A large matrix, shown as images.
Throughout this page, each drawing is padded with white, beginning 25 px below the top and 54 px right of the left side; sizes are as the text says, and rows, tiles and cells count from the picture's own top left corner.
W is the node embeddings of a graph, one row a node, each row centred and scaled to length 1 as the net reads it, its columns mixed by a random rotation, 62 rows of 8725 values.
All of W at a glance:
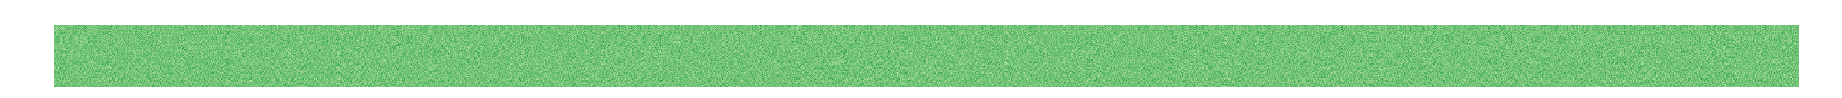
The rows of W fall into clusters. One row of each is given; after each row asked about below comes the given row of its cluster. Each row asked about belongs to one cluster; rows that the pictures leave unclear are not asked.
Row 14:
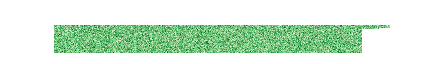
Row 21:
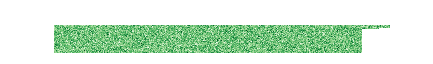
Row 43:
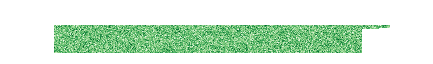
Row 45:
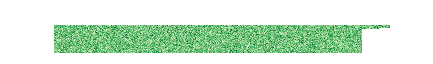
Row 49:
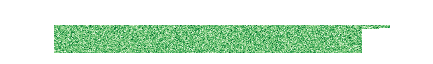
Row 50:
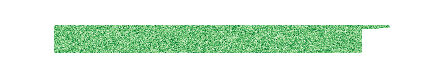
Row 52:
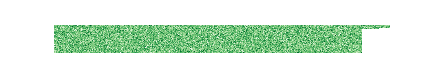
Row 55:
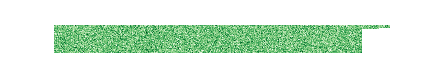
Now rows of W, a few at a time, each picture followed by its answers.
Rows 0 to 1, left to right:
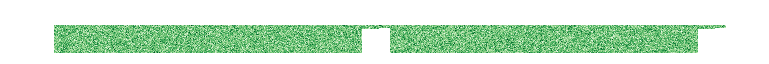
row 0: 45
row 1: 50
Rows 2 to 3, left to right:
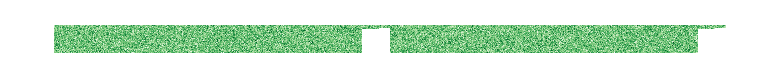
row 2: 21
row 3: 50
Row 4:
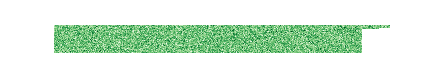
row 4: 21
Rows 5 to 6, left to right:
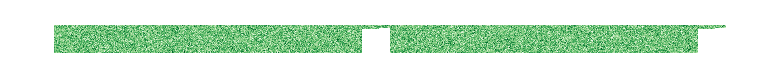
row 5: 43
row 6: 50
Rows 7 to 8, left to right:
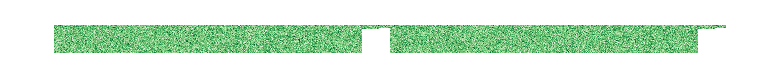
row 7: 45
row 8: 45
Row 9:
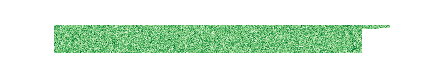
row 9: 50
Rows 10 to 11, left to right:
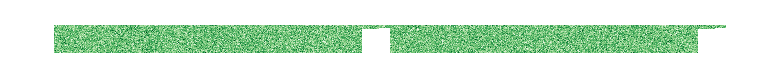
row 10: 55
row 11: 52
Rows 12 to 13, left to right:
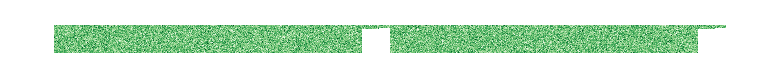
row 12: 14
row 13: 52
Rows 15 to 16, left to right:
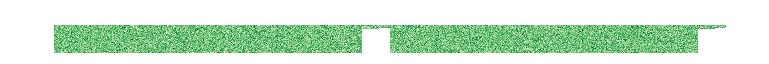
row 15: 49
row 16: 52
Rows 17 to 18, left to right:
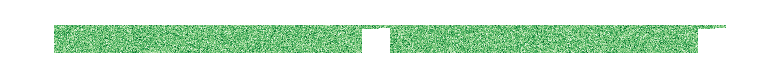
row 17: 52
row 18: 14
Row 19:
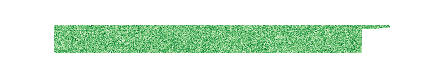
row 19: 50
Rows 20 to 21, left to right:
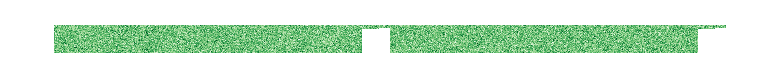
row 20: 55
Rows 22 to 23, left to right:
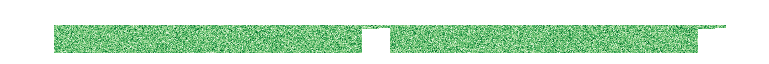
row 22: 49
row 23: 21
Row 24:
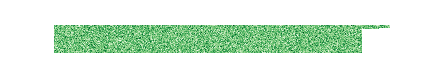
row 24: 14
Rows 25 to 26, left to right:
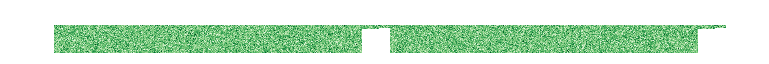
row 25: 45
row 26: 45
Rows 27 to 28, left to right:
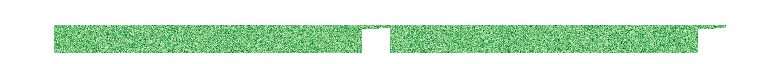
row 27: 21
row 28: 43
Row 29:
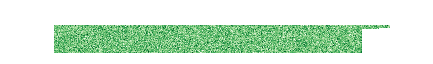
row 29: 55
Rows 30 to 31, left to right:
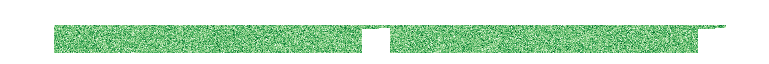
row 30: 21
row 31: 43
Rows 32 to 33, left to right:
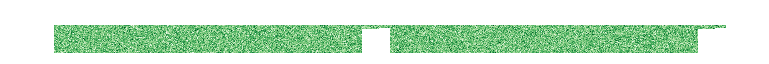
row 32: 49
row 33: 45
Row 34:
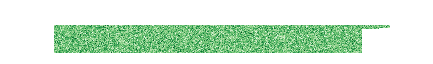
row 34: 50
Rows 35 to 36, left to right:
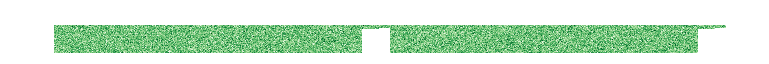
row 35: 52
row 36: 50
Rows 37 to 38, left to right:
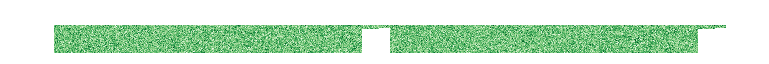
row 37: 50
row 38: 45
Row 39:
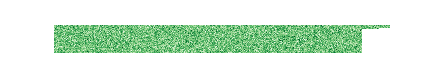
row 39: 45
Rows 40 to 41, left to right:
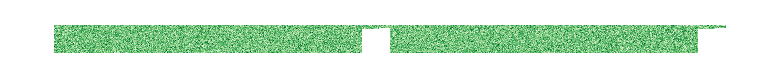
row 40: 14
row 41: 49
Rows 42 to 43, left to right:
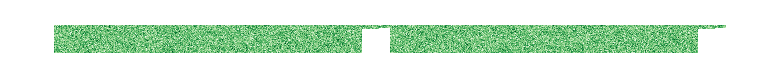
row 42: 43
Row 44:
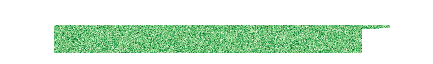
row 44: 50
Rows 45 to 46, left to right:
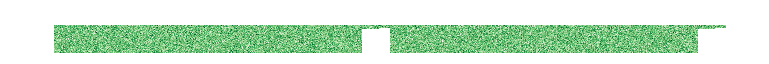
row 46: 52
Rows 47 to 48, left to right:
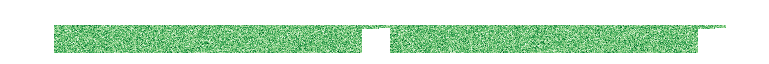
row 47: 14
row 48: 14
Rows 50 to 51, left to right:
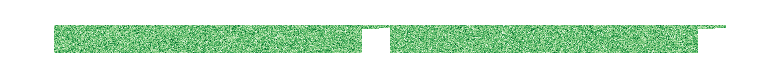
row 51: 49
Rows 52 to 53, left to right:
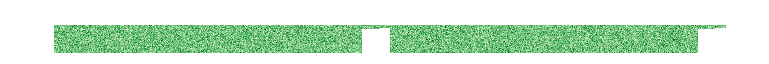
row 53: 43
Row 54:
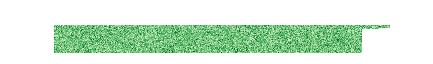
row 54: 43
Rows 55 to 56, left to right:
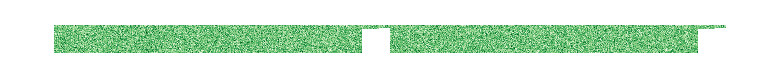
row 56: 55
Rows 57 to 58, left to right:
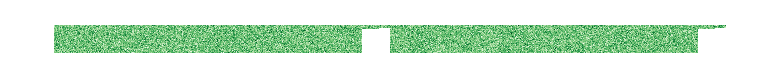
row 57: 21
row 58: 43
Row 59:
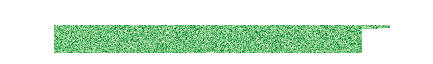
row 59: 49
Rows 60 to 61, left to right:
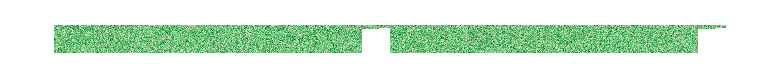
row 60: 45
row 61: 52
